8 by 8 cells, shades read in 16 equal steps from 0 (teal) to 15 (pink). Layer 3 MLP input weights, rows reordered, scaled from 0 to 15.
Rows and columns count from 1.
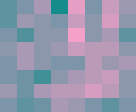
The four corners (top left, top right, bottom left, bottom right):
5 9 7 7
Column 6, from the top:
7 8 8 11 11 11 13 7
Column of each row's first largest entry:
5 7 5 5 6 7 6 4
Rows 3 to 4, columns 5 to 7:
15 8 10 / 12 11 11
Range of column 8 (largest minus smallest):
5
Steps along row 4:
up down up up down same down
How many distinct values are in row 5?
5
